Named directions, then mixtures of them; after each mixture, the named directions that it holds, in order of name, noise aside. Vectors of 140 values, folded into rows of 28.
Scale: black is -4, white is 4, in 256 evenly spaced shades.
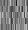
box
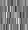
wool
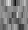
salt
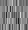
wool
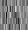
wool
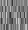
box, wool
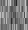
box, salt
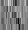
salt, wool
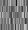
box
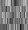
box, salt, wool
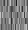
box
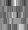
salt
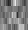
salt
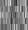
box, salt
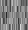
box, salt, wool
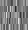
wool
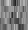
salt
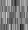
box, salt, wool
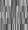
box, salt, wool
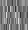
wool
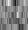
salt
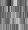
box, salt, wool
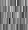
box, salt, wool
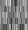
box, salt, wool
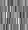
wool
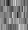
box, salt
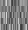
box, salt, wool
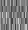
box, wool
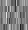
salt, wool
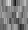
salt
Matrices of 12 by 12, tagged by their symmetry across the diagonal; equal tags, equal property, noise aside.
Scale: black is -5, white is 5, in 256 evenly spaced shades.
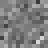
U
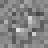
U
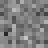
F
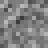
U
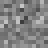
F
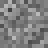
U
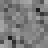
U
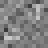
U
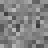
F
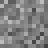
U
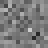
U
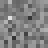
F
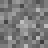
U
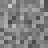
F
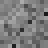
U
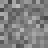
U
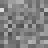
F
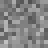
F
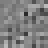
F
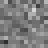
F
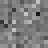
F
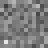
F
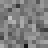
F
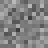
U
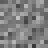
F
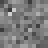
U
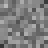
U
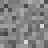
F
